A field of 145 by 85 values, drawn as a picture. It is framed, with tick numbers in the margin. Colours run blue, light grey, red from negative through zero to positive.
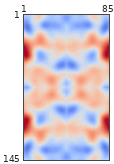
Overall the values sit about 50% of the way up the scale. No overall slope runs across the table. Its left and right halves mirror each other, and so do its top and bottom. There is no seam. The field is smooth, with broad soft blobs.
